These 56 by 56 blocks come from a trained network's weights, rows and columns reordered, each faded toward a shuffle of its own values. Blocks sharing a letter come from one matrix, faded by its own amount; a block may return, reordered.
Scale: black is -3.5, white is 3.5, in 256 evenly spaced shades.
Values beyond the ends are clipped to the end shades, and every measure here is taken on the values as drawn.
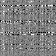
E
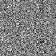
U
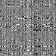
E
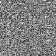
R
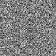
U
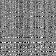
E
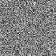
U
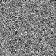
R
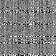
E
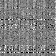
E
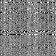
E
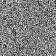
R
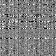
E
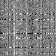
E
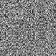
U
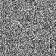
R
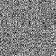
U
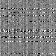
E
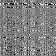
E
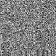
U
